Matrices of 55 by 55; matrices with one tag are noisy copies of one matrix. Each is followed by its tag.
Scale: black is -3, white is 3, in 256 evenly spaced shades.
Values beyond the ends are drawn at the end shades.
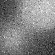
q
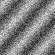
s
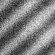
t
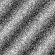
s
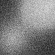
q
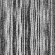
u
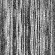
u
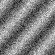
s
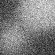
q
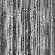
u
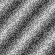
s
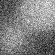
q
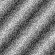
s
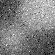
q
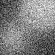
q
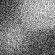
q
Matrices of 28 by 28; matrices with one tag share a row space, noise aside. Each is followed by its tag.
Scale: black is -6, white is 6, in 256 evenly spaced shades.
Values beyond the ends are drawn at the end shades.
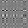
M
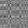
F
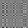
M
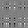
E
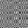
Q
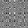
E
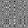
E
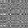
F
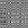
F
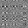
M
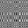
Q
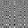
E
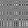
Q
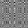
E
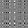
E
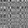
F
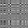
F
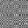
Q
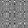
E
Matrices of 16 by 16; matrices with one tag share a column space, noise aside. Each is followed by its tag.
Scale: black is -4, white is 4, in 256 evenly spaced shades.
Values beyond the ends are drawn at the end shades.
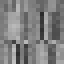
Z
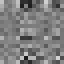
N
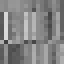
Z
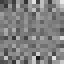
N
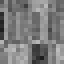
Z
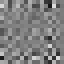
N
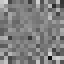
N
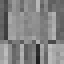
Z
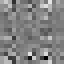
N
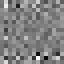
N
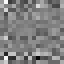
N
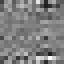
N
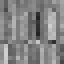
Z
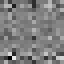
N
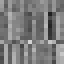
Z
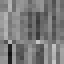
Z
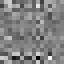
N
